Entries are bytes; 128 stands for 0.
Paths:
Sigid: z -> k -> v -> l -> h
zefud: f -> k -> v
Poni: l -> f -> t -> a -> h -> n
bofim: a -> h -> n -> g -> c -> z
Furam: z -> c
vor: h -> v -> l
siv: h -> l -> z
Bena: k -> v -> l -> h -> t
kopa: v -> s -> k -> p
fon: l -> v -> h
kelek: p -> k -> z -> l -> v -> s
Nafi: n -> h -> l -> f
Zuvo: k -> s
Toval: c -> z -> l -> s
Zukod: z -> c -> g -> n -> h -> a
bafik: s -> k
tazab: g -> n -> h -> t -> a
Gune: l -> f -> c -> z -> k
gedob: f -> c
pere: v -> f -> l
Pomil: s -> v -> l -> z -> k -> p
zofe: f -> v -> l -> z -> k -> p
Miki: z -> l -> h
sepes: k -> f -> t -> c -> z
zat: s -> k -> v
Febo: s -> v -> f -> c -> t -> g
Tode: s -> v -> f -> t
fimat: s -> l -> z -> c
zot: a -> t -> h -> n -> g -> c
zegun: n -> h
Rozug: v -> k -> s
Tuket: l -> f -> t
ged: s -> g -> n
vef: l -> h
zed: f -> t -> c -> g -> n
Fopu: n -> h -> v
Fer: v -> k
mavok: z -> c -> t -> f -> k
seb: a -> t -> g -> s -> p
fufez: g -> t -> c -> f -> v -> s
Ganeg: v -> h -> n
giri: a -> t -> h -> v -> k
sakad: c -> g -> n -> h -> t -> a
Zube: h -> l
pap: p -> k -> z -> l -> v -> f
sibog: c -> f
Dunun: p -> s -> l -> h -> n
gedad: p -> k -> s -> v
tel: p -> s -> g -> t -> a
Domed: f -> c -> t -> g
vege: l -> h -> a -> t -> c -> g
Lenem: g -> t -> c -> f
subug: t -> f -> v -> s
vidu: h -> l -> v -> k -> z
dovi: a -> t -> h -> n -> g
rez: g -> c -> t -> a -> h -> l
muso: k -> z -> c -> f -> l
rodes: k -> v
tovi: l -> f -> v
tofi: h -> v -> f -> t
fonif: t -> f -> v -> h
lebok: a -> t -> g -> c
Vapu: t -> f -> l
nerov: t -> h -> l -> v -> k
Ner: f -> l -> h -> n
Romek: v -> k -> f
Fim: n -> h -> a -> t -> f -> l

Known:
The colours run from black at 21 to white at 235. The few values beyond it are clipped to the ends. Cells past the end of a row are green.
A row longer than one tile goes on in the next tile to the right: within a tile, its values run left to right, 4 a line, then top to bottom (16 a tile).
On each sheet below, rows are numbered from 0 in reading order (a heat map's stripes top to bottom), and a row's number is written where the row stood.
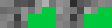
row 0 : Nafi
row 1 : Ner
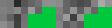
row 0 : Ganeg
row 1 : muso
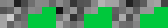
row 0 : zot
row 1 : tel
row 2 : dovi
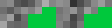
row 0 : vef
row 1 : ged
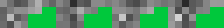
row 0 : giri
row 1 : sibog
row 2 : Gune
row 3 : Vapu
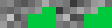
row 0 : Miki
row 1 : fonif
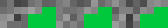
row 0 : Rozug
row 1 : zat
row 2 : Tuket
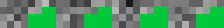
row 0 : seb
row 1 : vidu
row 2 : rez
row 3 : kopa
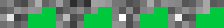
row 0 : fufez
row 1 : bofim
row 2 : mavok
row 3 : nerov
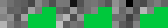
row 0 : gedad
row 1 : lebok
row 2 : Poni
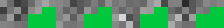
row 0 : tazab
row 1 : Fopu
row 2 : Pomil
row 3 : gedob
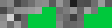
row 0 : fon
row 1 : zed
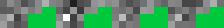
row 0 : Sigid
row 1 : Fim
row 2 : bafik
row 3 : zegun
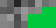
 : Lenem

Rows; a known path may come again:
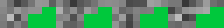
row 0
vor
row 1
Zube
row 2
siv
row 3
subug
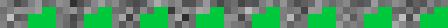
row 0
Fer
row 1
ged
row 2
muso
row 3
kelek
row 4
Romek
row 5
bafik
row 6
zat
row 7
tovi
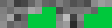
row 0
Zuvo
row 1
tofi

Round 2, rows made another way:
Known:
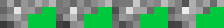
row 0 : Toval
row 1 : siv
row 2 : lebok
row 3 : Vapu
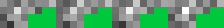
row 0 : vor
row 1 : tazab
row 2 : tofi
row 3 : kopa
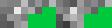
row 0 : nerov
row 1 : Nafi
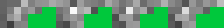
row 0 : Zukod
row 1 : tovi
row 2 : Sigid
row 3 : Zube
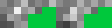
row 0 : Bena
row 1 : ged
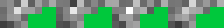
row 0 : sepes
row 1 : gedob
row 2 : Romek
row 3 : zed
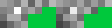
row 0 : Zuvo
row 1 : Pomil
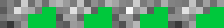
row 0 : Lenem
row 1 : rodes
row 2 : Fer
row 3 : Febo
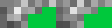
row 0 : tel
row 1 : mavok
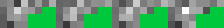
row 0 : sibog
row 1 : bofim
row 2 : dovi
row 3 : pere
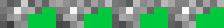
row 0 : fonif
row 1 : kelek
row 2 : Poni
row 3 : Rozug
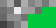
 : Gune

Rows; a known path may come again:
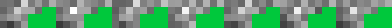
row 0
zed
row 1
Tuket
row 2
sakad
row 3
bafik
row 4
Domed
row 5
zofe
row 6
fimat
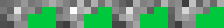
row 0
Miki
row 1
subug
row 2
Ner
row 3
sibog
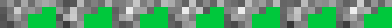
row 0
Furam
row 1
zegun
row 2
seb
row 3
zefud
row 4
Poni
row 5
bofim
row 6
fonif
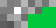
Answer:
Rozug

